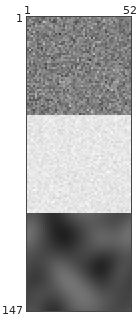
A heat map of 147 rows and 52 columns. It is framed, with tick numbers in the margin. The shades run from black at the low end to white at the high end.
It is made of 3 by 1 panels. Panel 1,1: middling, fine-grained. Panel 2,1: very high, fine-grained, faint in contrast. Panel 3,1: low, smooth.
